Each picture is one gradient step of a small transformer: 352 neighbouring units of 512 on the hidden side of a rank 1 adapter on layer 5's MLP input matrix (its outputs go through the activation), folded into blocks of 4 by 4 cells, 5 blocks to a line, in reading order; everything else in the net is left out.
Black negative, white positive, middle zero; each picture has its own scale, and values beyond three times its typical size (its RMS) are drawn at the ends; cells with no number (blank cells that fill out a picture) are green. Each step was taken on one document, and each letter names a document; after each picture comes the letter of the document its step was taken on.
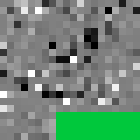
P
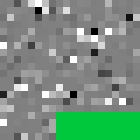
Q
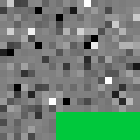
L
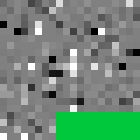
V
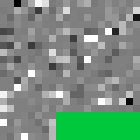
Q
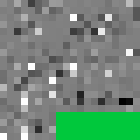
V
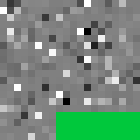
L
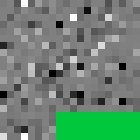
V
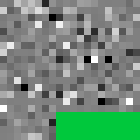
P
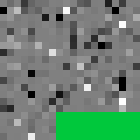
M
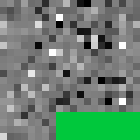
L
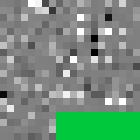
P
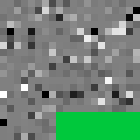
Q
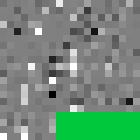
V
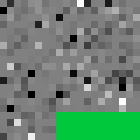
M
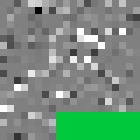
Q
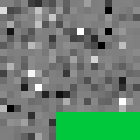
P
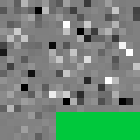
P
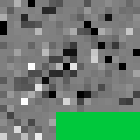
V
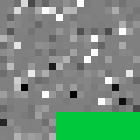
Q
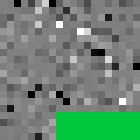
P
